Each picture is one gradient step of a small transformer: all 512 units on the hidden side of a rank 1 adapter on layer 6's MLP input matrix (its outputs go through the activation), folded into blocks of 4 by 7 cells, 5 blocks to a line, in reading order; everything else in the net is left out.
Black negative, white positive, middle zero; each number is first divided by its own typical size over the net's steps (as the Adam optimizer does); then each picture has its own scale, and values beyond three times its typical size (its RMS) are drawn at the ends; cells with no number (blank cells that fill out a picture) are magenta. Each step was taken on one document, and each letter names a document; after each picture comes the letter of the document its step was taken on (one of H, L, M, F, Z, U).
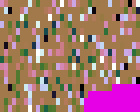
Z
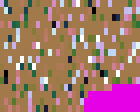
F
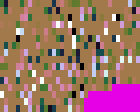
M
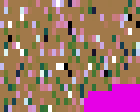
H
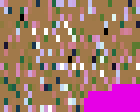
Z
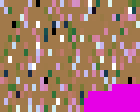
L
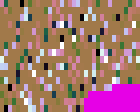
M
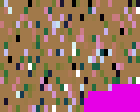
F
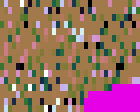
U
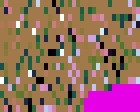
U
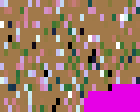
H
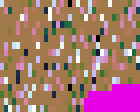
M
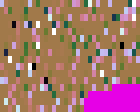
L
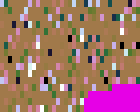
L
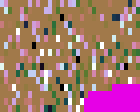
H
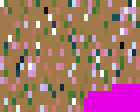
L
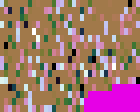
Z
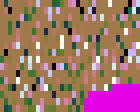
M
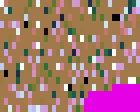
F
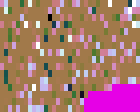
F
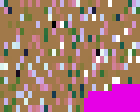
M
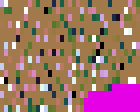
U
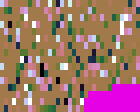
H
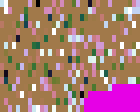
F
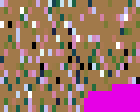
H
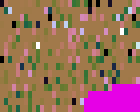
L
